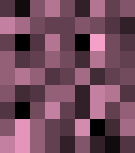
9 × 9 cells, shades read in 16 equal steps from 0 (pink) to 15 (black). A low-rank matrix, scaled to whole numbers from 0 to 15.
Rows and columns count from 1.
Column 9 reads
7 12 10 9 8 10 6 5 10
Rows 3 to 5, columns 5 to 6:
9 15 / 8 11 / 9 5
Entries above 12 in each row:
1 0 2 0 0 0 1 1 1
